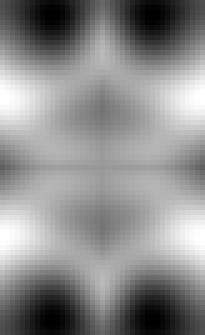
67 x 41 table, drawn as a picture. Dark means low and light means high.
There are no lone odd cells. The field is smooth, with broad soft blobs. The centre is the smoothest part. Its left and right halves mirror each other, and so do its top and bottom.
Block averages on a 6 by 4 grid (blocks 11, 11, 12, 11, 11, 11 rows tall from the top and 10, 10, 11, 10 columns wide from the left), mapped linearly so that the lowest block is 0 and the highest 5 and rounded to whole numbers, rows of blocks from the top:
0000
5335
4334
4334
5335
0000
